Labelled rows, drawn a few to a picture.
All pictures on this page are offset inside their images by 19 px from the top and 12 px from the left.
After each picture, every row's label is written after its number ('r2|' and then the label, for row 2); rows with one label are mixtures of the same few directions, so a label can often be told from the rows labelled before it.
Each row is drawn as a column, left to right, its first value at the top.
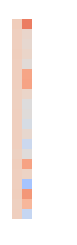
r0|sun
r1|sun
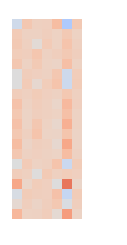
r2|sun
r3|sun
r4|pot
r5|pot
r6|sun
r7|sun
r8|sun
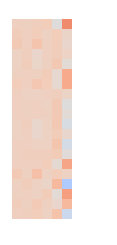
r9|pot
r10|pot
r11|pot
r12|sun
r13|sun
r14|sun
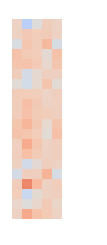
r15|pot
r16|sun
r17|sun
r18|pot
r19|pot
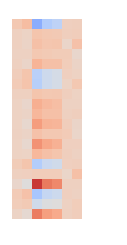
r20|sun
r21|sun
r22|sun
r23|sun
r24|sun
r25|pot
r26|pot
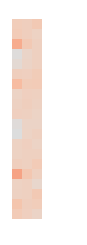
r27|pot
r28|pot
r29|sun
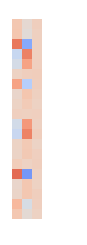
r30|pot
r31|pot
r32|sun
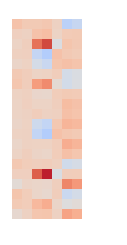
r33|sun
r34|sun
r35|pot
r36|pot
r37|pot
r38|sun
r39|sun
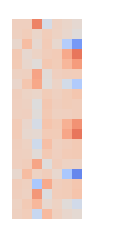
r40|pot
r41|pot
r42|sun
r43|sun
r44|pot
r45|pot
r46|pot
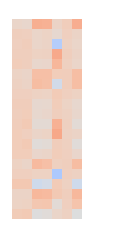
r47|sun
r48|sun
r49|sun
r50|sun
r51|pot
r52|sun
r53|sun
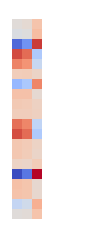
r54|pot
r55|pot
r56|pot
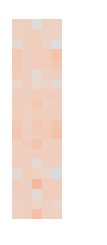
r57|pot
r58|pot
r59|sun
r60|pot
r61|pot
